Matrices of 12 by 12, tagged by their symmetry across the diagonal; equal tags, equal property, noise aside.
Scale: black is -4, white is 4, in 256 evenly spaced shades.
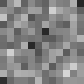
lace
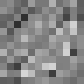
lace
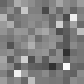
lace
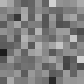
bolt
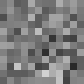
bolt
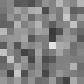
bolt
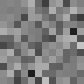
lace
